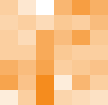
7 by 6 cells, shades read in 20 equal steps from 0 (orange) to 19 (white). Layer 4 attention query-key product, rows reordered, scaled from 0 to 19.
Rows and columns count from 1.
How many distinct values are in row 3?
6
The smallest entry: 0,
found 2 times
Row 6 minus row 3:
-7 -4 -5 8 3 1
